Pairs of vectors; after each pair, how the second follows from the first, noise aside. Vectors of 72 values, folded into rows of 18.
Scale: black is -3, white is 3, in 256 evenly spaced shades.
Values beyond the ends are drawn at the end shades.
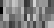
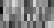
copied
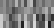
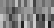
copied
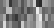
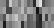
negated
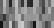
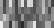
negated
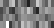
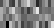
negated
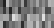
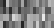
copied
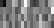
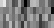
negated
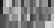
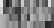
negated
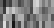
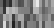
copied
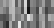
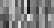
copied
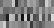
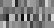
copied
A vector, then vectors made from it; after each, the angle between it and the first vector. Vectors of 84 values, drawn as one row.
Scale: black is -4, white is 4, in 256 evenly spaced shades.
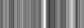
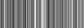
partly aligned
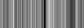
nearly opposite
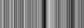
nearly opposite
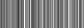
orthogonal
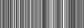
partly opposed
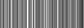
orthogonal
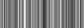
partly opposed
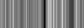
nearly opposite
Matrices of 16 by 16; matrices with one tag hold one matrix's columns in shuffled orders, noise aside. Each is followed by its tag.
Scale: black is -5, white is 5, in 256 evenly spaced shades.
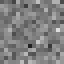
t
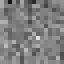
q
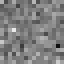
t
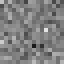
t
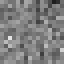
q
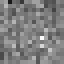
q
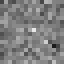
t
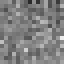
q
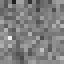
q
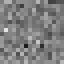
t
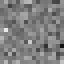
t
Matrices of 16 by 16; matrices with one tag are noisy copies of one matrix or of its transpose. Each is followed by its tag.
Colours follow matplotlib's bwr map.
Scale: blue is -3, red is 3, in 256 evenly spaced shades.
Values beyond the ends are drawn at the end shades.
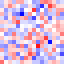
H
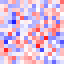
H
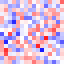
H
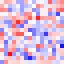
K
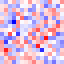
H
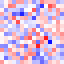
H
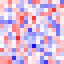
K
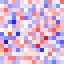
H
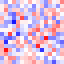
H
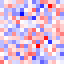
H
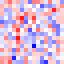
K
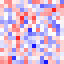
K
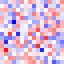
H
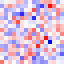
H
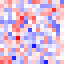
K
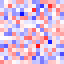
H
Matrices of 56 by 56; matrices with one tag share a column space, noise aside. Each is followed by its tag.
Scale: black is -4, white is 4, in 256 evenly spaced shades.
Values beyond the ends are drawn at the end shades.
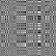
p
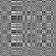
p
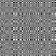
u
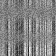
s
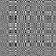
p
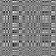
p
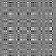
u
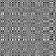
u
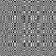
p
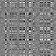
u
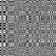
p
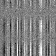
s
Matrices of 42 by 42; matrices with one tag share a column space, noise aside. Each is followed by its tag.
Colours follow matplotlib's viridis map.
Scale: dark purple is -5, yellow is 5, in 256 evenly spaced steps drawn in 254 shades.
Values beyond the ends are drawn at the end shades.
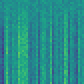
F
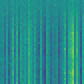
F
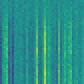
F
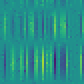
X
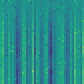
F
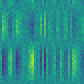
X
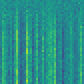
F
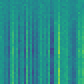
F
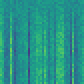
F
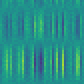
X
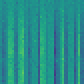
F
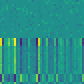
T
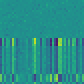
T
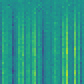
F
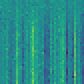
F
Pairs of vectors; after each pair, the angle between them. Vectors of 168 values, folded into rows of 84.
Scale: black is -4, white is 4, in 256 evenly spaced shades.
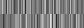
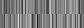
partly aligned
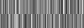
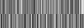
partly aligned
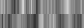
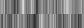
nearly parallel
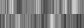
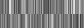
partly aligned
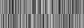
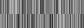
partly opposed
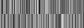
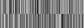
nearly opposite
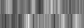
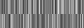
orthogonal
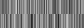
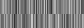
nearly opposite
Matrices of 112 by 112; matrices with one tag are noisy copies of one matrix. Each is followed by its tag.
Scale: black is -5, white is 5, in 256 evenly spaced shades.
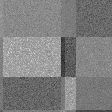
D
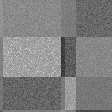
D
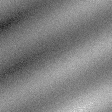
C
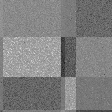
D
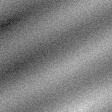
C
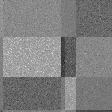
D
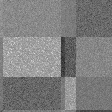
D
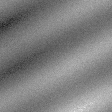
C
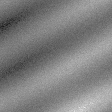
C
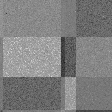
D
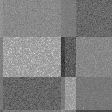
D
